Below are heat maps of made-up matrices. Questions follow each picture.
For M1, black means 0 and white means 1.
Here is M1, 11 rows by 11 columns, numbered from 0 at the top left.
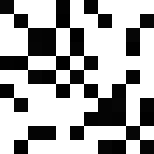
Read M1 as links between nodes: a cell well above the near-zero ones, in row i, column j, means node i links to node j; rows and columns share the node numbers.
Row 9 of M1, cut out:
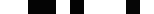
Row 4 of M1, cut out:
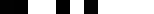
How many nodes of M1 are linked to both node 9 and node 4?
3
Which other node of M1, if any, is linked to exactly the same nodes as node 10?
node 7
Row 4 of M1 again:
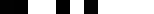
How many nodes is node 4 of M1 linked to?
7
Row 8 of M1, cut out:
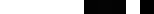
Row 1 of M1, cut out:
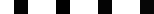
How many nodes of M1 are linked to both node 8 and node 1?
5
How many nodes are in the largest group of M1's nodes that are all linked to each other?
4
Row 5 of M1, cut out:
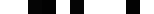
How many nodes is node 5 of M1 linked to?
7
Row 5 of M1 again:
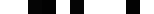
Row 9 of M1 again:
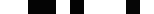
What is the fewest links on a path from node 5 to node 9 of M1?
2
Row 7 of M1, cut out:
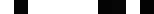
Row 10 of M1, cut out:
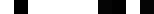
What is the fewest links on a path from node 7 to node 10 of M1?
2
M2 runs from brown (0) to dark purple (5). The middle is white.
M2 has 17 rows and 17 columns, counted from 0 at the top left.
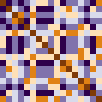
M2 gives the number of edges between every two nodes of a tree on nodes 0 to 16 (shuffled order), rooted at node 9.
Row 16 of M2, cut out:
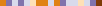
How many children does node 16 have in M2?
3
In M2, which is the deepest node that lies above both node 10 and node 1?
11
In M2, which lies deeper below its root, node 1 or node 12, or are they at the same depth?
node 1
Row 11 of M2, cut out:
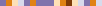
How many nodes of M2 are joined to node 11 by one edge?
4
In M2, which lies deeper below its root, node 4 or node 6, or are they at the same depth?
the same depth
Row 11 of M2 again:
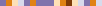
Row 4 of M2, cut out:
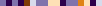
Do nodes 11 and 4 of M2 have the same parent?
no
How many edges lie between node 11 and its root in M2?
2
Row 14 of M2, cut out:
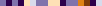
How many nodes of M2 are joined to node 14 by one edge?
1
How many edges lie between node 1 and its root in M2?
3
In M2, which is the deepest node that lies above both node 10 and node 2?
5
